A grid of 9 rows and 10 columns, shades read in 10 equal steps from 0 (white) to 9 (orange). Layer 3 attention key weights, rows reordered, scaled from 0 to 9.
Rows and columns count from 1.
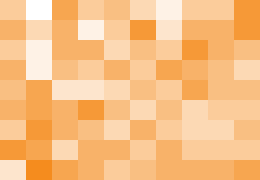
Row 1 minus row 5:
-1 -7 5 2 2 -2 -3 -3 -1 3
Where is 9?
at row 9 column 2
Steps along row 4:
down up down up down up down down down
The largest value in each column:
8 9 7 8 6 8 7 8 6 8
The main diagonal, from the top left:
4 3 6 4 3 3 4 4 6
